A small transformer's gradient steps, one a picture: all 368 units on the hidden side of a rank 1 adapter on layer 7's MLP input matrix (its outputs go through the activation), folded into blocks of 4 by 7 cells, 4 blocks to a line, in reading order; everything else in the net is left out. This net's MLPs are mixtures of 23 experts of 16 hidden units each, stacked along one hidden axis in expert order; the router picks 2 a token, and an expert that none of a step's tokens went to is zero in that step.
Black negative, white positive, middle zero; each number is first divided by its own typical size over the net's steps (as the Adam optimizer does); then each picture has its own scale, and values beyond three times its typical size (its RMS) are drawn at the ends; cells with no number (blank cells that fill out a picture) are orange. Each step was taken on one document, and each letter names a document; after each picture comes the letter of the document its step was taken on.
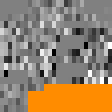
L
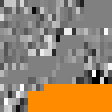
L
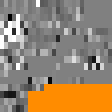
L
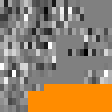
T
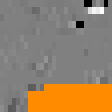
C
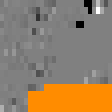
C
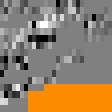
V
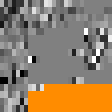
T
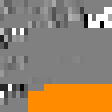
V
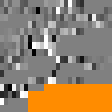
V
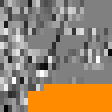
L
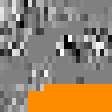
T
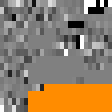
T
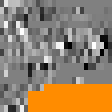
T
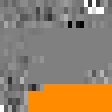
C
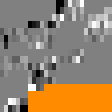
V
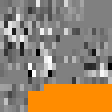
L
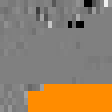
C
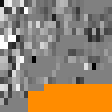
L
